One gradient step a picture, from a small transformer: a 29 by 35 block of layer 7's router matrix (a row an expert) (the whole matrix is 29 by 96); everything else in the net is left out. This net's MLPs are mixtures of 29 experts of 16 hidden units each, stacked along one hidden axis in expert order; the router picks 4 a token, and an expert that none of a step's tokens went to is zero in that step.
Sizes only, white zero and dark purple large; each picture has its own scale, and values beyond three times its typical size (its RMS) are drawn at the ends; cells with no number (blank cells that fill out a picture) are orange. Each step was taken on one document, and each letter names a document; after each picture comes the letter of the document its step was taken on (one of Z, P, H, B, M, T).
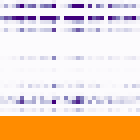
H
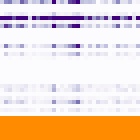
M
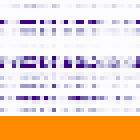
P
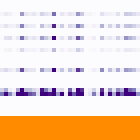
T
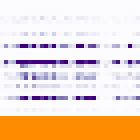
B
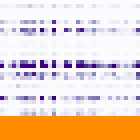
P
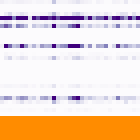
M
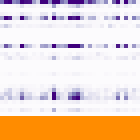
M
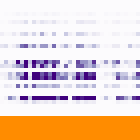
B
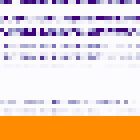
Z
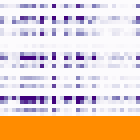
P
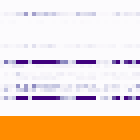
B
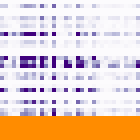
P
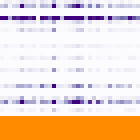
H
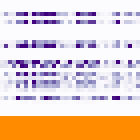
B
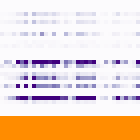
B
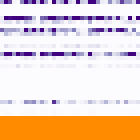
Z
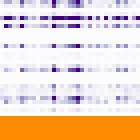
M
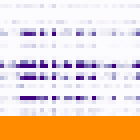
P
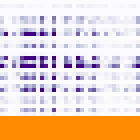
P
